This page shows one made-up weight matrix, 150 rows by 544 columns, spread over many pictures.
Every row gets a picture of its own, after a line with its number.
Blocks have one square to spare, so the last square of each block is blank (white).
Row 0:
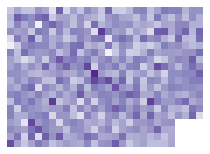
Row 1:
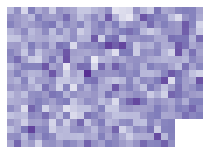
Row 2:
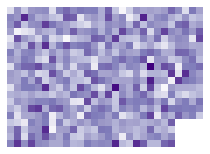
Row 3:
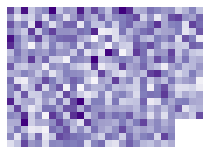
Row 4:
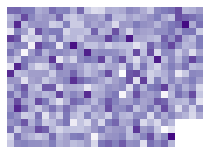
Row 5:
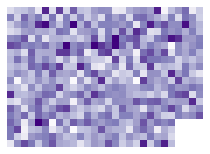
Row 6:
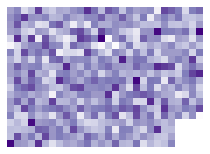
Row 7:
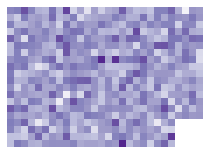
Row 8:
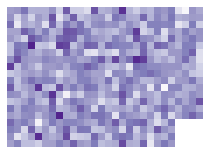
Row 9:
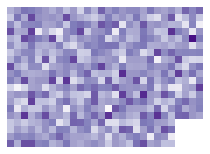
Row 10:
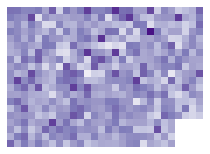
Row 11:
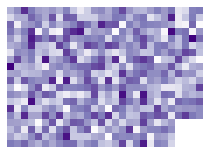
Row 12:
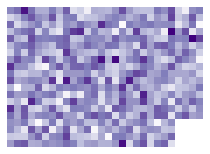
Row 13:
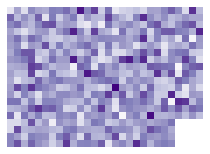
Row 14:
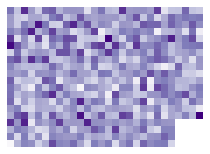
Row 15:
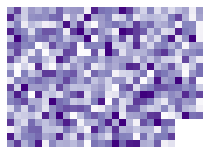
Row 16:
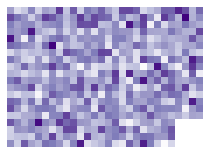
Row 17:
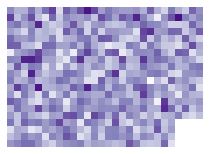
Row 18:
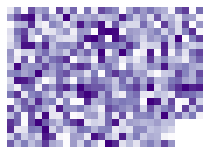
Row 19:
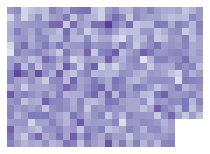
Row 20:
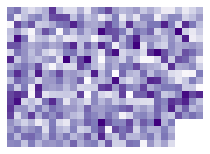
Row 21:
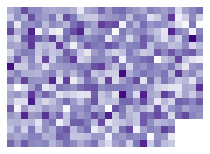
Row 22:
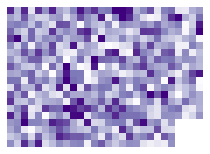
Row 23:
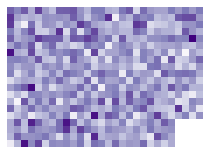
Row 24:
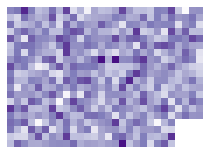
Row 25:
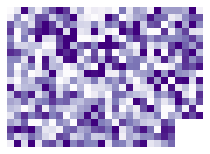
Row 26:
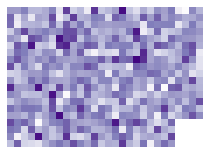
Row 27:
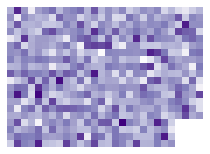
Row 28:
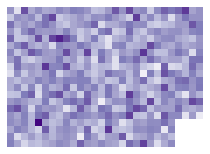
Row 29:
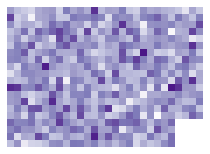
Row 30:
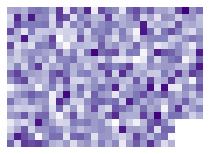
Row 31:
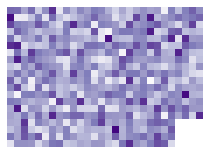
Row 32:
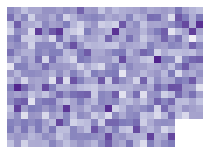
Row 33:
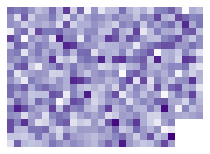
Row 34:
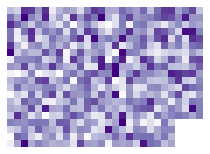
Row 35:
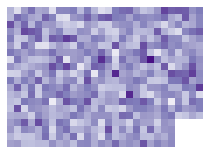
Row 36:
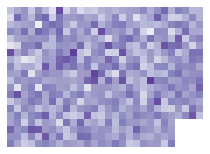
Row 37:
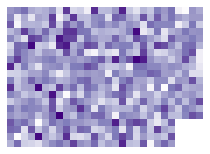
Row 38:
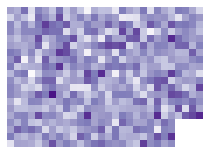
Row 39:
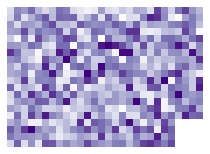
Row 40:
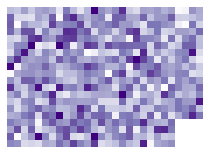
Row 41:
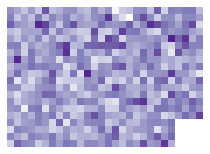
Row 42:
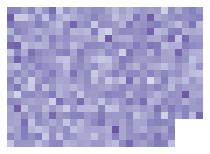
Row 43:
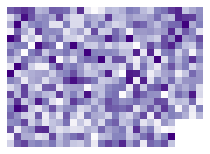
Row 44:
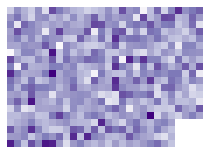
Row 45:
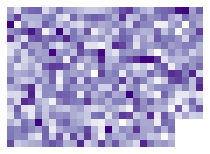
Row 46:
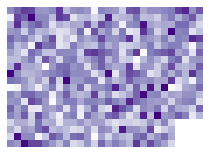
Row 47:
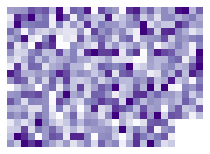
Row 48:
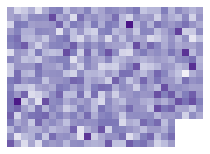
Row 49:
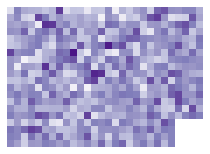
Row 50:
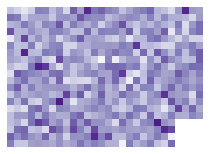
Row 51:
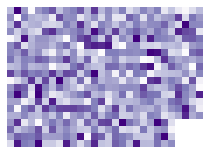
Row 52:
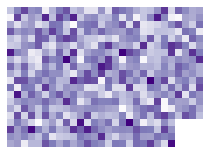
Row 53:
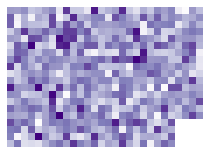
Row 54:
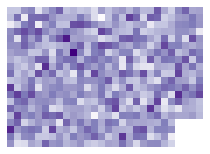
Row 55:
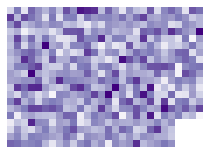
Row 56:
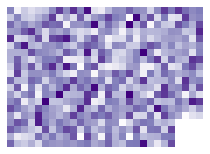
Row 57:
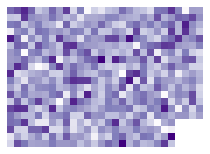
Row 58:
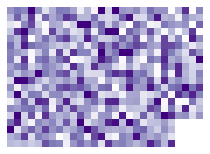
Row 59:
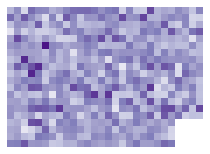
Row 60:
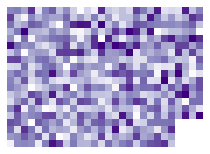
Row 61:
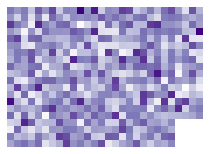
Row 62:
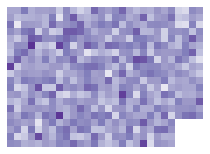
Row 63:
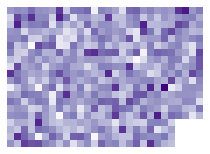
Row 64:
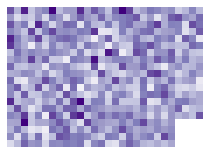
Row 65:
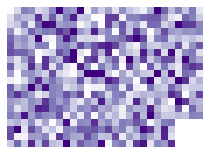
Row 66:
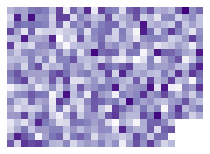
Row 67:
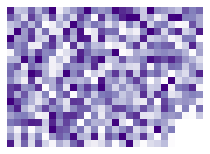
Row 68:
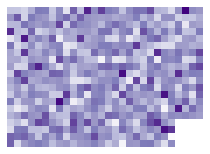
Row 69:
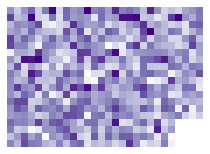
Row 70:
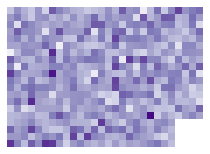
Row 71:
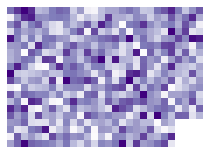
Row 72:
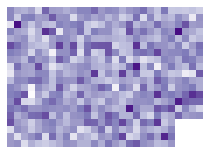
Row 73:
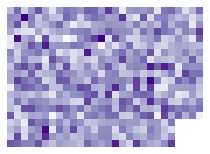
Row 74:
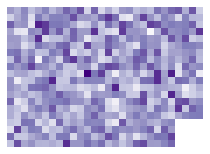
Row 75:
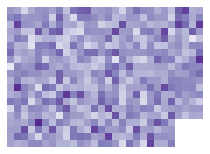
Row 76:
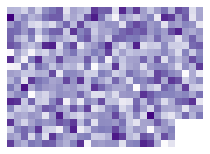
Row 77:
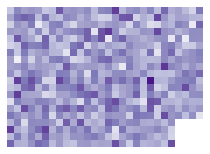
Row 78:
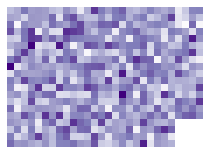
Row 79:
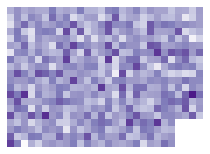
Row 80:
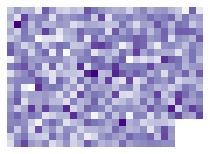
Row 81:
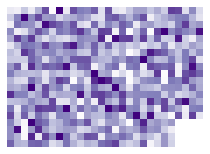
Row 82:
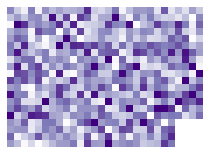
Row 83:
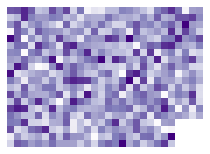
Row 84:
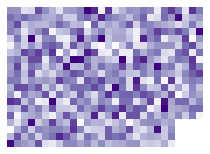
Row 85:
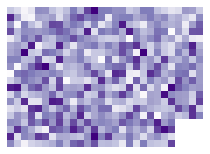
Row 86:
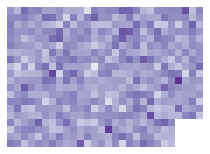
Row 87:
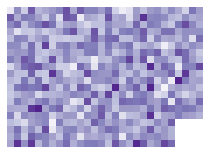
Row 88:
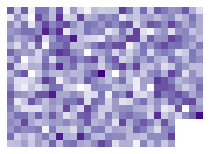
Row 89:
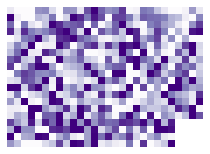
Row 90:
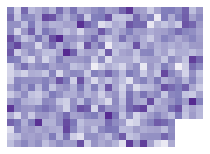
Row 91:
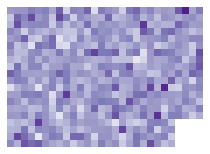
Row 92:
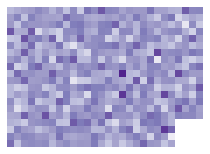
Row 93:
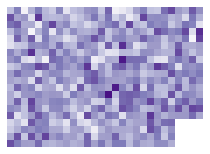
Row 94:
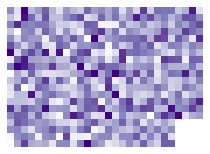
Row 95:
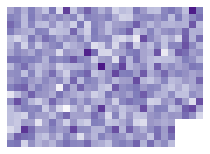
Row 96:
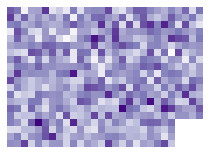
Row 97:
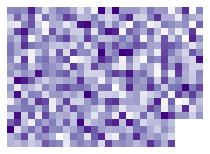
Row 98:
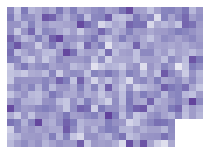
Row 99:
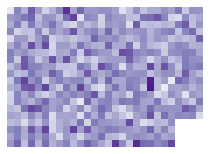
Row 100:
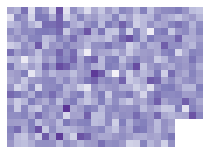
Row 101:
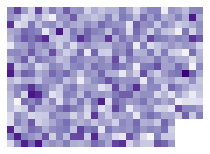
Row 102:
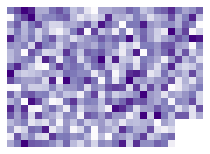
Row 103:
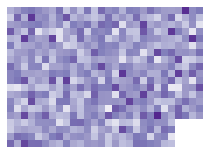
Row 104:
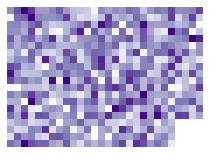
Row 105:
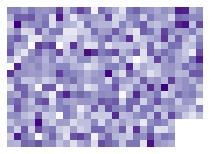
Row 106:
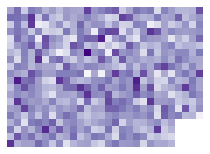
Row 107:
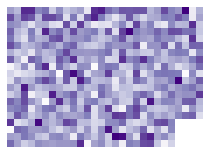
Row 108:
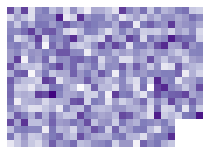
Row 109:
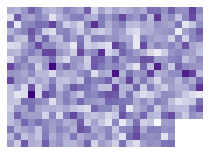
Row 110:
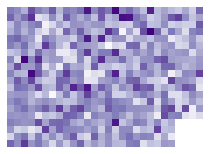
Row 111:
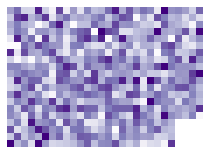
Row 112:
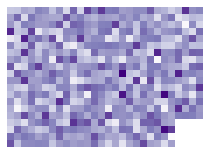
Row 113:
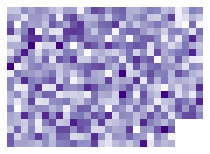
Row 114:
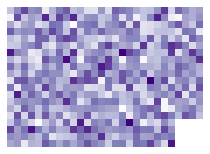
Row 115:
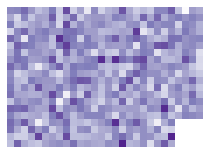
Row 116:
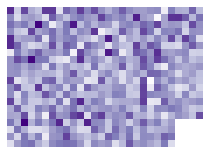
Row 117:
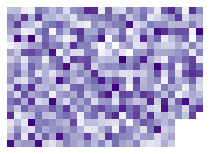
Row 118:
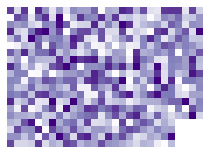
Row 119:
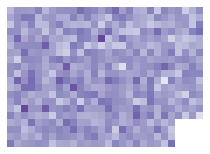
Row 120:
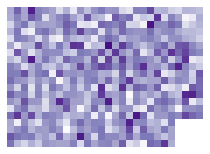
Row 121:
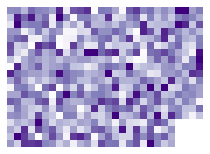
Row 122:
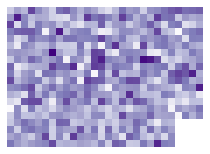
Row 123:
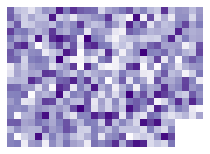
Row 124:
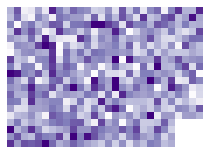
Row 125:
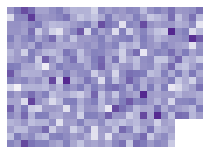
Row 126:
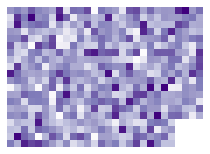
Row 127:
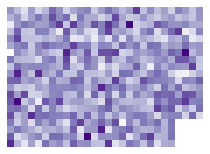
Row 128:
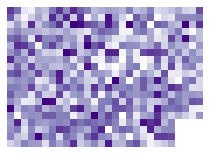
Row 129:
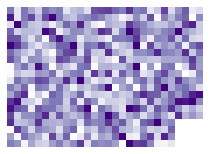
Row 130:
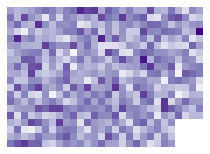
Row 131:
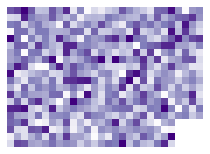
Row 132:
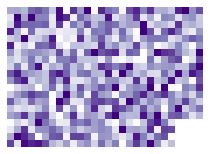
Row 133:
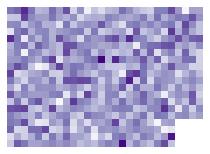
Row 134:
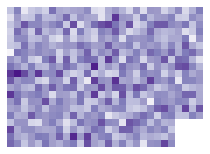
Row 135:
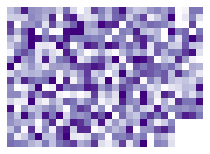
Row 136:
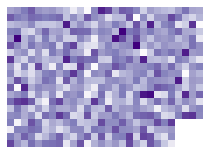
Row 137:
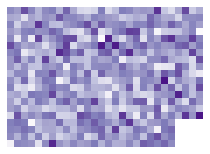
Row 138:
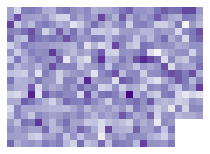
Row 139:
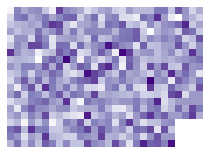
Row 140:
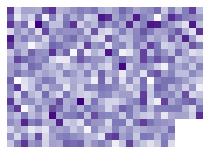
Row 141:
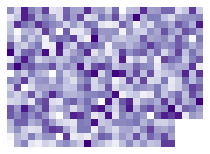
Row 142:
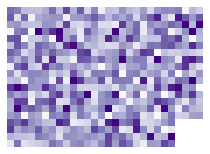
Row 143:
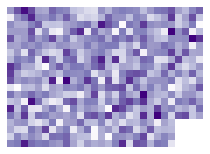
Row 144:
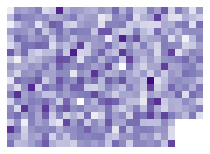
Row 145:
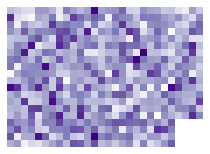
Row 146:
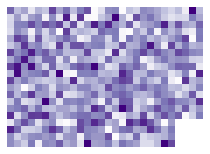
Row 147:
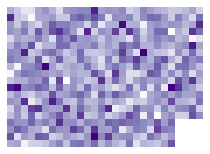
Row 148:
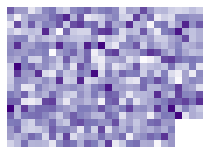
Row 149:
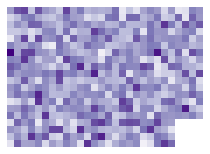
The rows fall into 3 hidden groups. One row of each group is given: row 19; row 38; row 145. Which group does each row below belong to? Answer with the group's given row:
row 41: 38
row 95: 38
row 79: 19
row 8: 145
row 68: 145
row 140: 38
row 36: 38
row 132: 145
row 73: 38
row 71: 145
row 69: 38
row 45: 19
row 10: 38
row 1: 38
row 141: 19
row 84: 38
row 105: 145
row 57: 145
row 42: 38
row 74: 38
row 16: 19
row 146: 19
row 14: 38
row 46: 145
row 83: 145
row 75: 145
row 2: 38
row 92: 145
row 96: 38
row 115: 145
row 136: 19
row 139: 38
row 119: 38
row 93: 38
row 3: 38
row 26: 145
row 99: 38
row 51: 19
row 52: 38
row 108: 38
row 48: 19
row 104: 145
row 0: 38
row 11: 145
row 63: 145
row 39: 38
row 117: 38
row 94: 19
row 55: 38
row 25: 38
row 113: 145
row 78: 145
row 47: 145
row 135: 145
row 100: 38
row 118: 38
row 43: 145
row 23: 19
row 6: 38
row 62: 145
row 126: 145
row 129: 19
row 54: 38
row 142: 145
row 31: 38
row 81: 38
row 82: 19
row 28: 19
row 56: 19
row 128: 19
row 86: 19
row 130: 38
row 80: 19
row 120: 19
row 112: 145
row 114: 38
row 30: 145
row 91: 145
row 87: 38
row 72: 19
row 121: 145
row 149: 19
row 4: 145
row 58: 38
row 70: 19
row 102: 145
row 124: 19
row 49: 38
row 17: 38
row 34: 19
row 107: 19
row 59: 38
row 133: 145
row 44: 19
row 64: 38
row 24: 145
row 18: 38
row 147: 145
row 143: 145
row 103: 145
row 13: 38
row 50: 145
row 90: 19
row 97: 38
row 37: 145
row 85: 145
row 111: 38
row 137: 38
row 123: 19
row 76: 19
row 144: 38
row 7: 145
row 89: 145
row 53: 145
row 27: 19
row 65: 38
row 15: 19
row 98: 19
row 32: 145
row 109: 19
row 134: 19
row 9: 145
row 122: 19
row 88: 38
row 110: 38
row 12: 145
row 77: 38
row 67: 38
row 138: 19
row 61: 38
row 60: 38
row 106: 38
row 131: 145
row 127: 19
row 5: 38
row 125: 145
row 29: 145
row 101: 19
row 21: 145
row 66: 145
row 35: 19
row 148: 19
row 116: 38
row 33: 145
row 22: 38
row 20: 19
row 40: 145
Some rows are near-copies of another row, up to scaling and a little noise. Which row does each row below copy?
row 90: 98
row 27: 51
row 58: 97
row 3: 64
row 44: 70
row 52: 114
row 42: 31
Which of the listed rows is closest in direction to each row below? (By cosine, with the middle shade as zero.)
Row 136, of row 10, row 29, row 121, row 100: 100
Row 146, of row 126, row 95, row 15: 95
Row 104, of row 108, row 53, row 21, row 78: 21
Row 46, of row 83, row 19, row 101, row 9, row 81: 9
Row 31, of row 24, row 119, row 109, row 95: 95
